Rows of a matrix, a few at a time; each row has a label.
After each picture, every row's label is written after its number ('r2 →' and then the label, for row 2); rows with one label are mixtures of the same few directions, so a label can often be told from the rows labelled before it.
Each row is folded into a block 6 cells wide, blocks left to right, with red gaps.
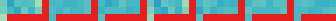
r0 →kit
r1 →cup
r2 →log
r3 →kit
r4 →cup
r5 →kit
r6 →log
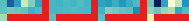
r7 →log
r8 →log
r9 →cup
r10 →log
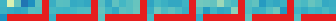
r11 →log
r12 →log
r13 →kit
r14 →cup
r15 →cup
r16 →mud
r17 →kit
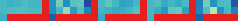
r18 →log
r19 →kit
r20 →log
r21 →mud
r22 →kit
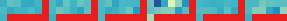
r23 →log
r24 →mud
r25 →mud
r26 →log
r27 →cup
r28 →mud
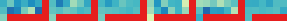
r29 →mud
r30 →log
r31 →log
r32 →kit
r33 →cup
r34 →cup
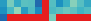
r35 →kit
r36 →log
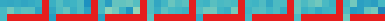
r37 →cup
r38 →kit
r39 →mud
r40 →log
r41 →mud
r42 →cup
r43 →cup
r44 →mud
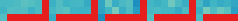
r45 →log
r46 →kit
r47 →kit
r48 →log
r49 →cup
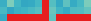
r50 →log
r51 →kit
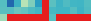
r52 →log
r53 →kit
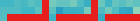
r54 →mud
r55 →cup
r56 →mud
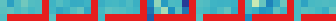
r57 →log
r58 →mud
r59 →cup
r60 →kit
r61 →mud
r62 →log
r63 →mud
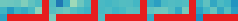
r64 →cup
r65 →log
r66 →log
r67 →mud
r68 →kit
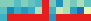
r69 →cup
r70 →mud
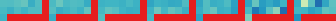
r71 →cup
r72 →cup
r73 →cup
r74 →cup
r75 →kit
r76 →mud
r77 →log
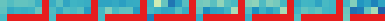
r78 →cup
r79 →mud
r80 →cup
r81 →log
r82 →cup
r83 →cup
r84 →cup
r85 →mud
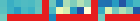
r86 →kit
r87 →mud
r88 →cup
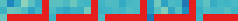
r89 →log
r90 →cup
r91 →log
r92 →kit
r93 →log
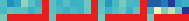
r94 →log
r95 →kit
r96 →log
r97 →cup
